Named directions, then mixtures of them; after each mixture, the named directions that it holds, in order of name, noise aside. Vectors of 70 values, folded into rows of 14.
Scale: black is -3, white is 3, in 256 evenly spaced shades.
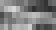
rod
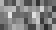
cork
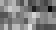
rod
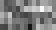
cork, rod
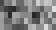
cork, rod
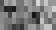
cork, rod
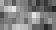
cork, rod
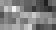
rod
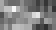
cork, rod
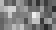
cork, rod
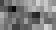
cork, rod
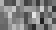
cork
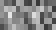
cork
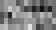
cork, rod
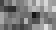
cork, rod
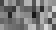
cork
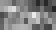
cork, rod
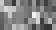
cork, rod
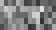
cork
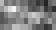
cork, rod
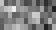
cork, rod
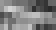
rod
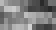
rod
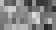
cork, rod
